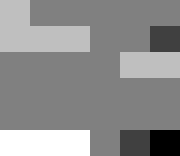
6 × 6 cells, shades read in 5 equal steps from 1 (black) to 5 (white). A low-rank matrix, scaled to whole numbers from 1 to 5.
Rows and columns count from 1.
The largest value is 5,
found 3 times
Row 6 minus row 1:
1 2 2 0 -1 -2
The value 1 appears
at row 6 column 6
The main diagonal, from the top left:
4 4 3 3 3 1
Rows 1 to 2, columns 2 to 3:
3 3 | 4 4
